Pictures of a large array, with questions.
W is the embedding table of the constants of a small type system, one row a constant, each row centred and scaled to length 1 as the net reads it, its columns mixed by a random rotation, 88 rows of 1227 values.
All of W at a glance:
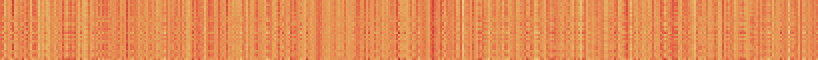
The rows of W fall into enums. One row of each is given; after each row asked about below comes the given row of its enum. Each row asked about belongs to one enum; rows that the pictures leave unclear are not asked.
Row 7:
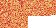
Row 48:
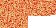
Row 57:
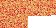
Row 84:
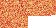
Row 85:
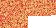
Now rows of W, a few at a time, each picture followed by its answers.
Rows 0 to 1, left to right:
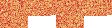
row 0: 7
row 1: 85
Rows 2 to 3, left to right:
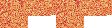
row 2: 7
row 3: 7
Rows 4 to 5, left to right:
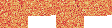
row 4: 7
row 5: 84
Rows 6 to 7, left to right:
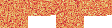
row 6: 48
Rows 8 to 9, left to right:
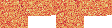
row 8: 84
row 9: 7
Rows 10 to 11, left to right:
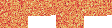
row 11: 85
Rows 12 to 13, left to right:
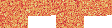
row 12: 85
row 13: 7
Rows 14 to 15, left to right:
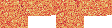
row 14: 84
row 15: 7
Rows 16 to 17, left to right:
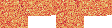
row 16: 84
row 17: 7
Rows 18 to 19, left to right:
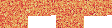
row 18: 85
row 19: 57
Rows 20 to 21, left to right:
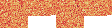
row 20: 7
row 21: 84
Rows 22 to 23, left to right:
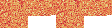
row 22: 7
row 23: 7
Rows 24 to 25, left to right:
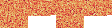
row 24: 48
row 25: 57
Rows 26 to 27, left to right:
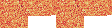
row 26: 84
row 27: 84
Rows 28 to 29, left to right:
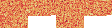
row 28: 85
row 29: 48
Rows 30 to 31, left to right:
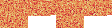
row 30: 48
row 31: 57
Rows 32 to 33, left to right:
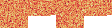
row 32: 48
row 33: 85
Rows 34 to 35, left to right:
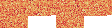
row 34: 57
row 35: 84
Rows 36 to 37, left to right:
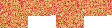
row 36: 7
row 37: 85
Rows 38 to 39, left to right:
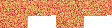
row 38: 57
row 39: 84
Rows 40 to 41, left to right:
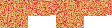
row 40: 48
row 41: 7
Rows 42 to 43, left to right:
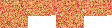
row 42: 84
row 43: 85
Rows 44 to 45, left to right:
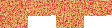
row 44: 85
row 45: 48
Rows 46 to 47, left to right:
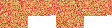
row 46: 7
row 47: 84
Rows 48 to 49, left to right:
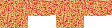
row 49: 48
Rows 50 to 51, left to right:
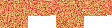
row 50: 48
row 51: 84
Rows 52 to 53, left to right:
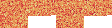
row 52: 85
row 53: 57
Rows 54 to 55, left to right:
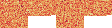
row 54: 84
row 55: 48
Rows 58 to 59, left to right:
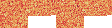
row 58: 85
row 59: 84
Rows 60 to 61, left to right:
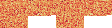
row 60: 57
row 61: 48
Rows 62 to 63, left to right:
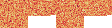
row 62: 48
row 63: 84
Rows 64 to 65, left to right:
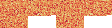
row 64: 57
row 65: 48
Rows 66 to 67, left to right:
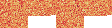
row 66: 7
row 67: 84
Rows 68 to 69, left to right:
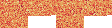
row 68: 84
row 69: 57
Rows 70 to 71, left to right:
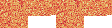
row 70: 7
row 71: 7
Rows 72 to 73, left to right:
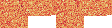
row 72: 84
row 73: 7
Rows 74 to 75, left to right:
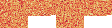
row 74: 7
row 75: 48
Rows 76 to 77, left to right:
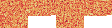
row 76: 85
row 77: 48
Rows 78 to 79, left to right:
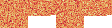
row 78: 48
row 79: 7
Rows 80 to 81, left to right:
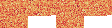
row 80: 57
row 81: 84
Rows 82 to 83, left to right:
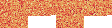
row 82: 7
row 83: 57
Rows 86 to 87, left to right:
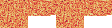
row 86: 48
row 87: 48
